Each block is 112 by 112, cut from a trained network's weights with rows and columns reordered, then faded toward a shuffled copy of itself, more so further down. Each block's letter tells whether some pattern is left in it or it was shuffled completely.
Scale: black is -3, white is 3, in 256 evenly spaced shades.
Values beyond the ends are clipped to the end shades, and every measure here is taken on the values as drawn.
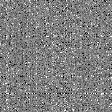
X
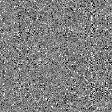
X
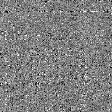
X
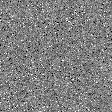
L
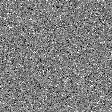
L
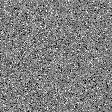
L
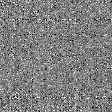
X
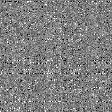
X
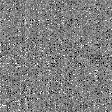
X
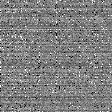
X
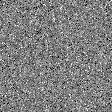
L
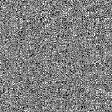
X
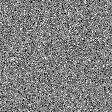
L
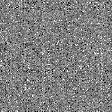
X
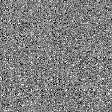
X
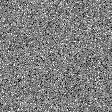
L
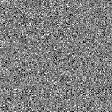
X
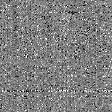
X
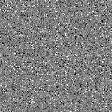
X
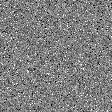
L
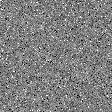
L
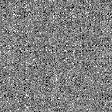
X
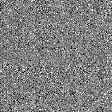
X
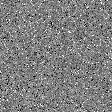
L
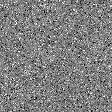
L
